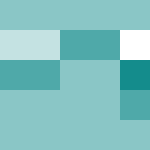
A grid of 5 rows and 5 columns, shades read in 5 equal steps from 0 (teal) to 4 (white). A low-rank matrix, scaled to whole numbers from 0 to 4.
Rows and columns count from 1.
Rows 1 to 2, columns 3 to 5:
2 2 2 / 1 1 4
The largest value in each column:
3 3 2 2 4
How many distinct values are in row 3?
3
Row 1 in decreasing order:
2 2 2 2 2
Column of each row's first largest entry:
1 5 3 1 1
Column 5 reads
2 4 0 1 2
